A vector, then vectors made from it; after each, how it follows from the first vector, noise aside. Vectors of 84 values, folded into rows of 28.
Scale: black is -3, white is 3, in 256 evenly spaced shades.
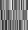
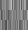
shrunk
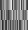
copied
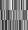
copied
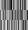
negated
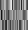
copied
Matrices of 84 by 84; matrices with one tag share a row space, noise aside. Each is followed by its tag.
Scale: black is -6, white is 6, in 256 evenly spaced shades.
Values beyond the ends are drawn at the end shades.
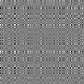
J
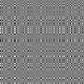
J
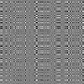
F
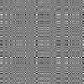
F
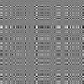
F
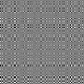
J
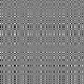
J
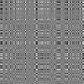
F
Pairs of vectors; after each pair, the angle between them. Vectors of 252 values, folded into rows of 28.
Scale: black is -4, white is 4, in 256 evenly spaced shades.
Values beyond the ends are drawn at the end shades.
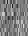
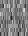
orthogonal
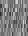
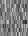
orthogonal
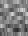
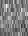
partly aligned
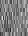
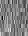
nearly opposite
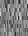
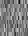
nearly parallel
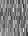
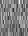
partly opposed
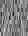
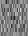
orthogonal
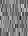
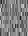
nearly parallel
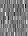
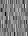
nearly opposite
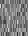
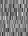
partly opposed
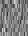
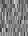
nearly parallel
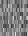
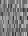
nearly opposite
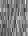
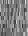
nearly parallel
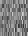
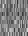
partly opposed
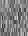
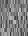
nearly opposite
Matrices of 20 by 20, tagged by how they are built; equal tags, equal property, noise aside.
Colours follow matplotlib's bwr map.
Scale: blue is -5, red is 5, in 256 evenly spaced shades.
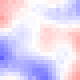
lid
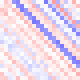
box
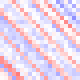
box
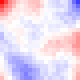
lid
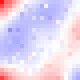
lid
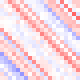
box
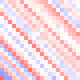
box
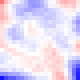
lid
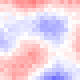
lid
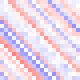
box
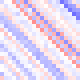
box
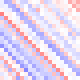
box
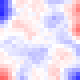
lid
